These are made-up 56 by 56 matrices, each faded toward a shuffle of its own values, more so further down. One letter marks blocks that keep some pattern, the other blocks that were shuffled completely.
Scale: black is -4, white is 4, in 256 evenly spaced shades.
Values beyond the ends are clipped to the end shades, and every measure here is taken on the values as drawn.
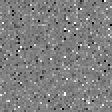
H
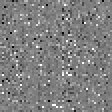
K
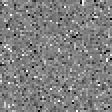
H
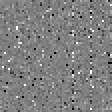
K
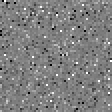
H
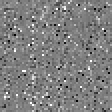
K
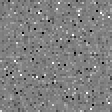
H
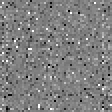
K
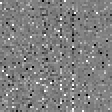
K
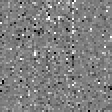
K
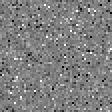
H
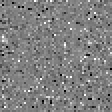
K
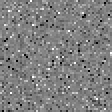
H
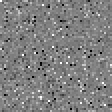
H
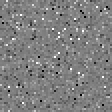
H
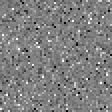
H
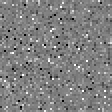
H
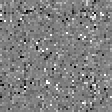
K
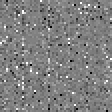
K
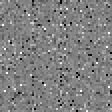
K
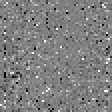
K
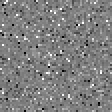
H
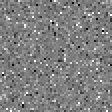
H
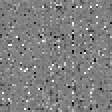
K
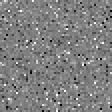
H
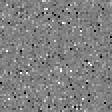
H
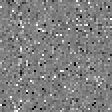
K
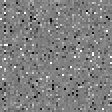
K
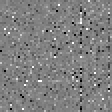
K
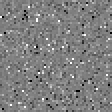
H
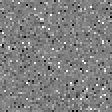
H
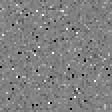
H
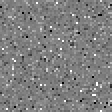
H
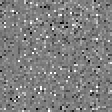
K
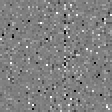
K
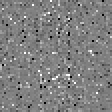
K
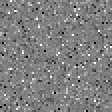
H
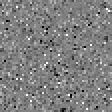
H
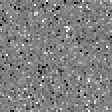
H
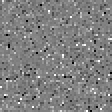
H
